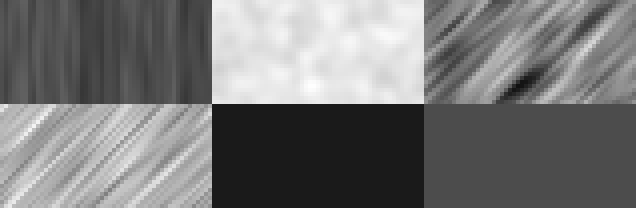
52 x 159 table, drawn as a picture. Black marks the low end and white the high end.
The table splits into 2 rows of 3 panels. Panel 1,1: low, streaked downward, faint in contrast. Panel 1,2: very high, blotchy, faint in contrast. Panel 1,3: middling, slanting up to the right, strong in contrast. Panel 2,1: high, slanting up to the right. Panel 2,2: very low, flat. Panel 2,3: low, flat.
